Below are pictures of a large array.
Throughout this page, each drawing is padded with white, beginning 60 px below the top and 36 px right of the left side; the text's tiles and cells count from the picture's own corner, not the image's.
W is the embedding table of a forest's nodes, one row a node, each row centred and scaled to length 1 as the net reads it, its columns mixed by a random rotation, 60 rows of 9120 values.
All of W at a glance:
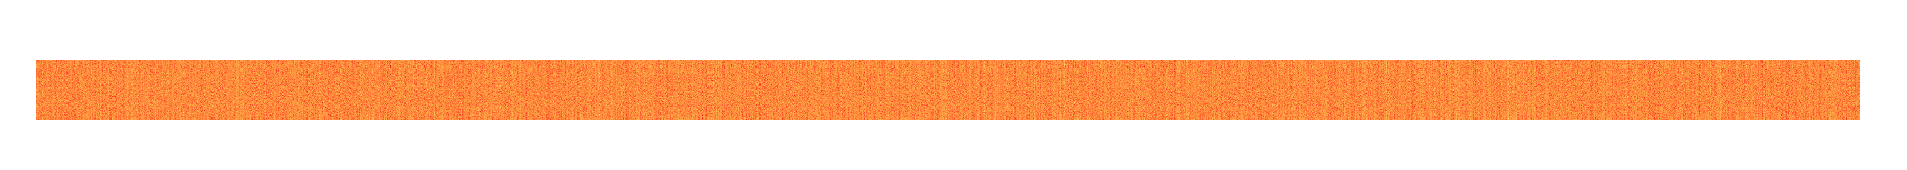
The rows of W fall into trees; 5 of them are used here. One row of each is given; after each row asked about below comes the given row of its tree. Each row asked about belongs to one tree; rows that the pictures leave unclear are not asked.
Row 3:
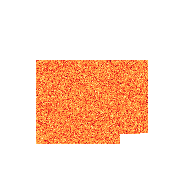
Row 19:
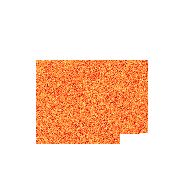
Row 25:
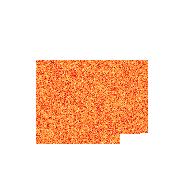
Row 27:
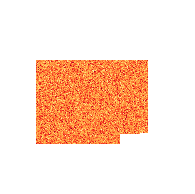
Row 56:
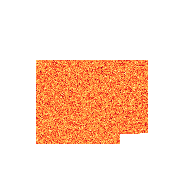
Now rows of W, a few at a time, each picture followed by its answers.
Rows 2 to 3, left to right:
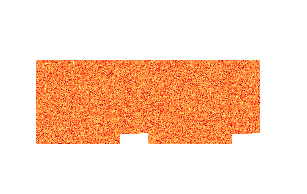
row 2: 56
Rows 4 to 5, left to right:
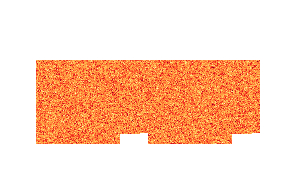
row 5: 56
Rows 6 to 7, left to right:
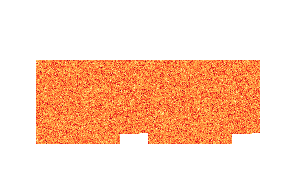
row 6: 56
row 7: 56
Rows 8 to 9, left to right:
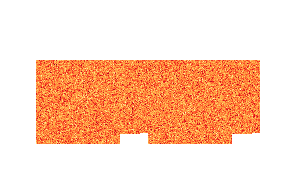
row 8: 25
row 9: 3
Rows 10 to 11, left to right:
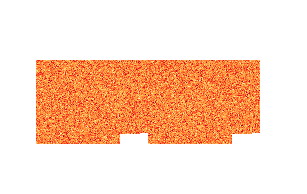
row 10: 25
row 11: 3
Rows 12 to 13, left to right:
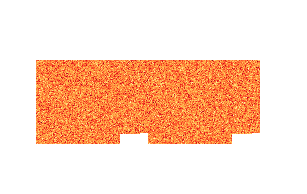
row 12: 3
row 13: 3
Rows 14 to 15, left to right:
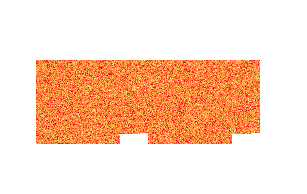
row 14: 56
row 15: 27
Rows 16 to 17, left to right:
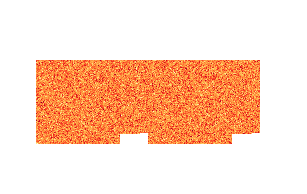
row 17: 19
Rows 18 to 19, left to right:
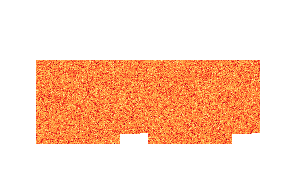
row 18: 25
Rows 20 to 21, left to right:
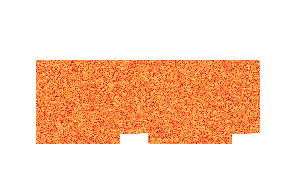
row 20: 27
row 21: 3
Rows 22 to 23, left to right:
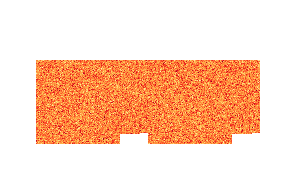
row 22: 19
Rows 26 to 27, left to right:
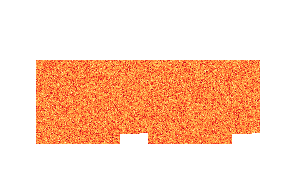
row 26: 19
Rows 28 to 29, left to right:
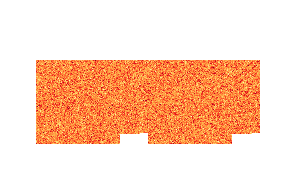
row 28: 27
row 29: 56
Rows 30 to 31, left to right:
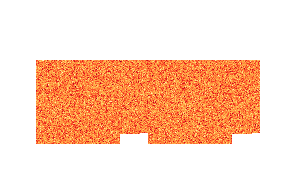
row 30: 19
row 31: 3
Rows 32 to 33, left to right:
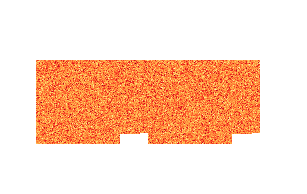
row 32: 3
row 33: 27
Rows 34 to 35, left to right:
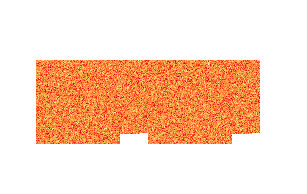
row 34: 19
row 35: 3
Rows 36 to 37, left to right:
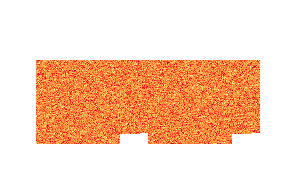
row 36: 25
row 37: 56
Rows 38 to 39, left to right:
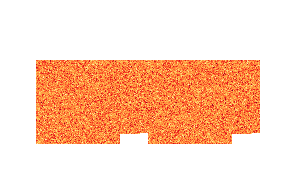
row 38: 3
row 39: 56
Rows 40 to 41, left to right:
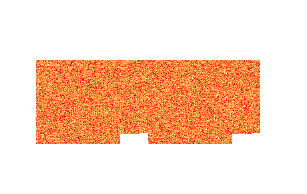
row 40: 27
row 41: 25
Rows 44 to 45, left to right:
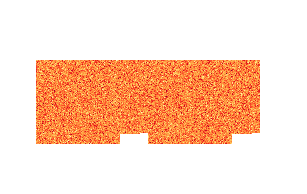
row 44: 27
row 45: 27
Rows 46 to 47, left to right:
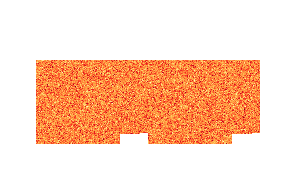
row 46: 19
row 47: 25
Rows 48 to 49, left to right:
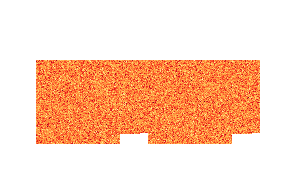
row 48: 25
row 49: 3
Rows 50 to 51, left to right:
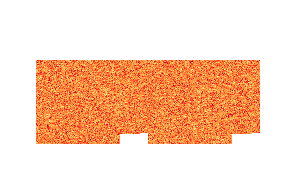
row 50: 25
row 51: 56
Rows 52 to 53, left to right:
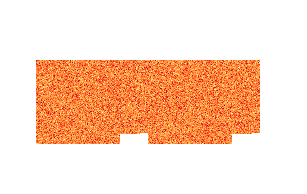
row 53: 27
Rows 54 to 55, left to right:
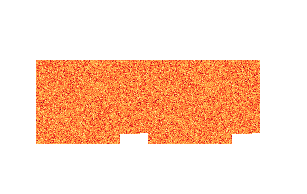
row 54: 3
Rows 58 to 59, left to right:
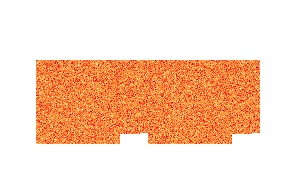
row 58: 3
